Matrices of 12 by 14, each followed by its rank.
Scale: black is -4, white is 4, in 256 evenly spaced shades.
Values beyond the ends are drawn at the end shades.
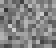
full rank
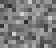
full rank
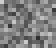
full rank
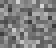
full rank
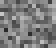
full rank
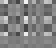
one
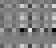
one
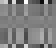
one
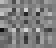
two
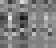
two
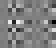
one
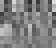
two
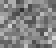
full rank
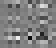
two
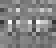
two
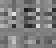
two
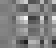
one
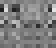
two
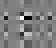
one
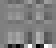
one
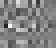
two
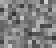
full rank
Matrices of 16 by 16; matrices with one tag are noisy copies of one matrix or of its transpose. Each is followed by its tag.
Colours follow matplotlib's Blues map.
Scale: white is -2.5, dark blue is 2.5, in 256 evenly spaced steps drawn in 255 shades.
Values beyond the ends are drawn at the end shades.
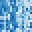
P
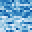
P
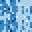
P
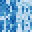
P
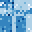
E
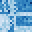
E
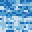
P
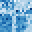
E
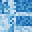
E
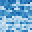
P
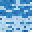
P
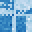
E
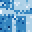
E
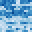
P
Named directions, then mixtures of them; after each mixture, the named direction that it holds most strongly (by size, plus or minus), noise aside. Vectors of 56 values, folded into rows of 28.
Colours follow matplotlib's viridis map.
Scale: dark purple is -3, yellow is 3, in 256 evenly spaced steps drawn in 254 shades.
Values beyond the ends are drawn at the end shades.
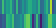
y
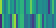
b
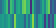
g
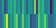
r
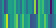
r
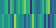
g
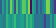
g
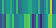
y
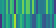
g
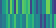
g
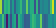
r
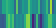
y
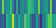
y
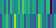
g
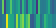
r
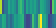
y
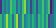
r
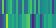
y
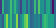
r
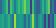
g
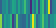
b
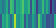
g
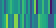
r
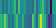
y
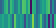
g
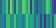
g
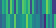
g
